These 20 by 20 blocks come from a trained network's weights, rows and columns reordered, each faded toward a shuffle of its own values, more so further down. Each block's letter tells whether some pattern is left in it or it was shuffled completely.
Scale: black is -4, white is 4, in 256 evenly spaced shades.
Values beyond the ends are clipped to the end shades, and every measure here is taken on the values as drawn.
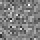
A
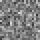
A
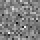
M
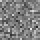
M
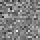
M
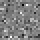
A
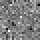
M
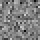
A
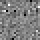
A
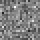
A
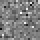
M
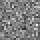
M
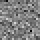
M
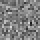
M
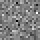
M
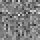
A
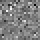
A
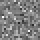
M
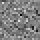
M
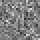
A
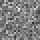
A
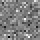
M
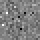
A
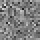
M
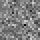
M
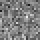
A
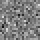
M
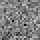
M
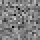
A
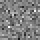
M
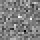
M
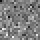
M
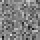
A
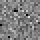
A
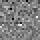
M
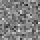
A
